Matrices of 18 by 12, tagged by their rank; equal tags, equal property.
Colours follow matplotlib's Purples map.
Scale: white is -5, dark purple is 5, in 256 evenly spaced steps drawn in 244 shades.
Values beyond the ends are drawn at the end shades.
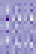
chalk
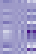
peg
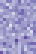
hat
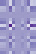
peg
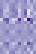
chalk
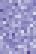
hat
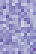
hat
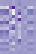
chalk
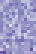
hat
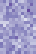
hat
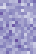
hat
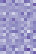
chalk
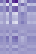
peg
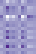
peg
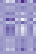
peg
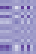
peg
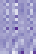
chalk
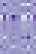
chalk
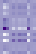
peg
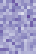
hat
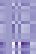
peg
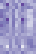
chalk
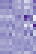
chalk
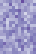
hat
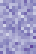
hat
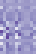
chalk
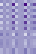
peg
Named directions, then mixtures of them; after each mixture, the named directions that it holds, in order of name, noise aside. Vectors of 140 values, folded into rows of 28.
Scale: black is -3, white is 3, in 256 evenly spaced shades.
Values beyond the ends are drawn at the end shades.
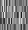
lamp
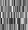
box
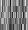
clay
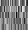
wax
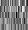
wax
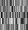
box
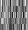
clay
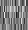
lamp, wax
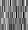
clay, wax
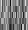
clay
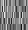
clay, lamp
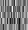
box, lamp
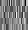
clay, wax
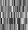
box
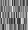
box, wax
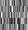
box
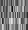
box, clay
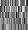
wax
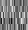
box, lamp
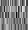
wax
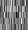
lamp, wax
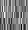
clay, lamp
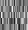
box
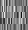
lamp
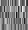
wax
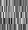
box, lamp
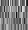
wax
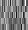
clay, wax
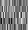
box, lamp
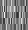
lamp, wax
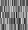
box, wax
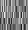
clay, lamp
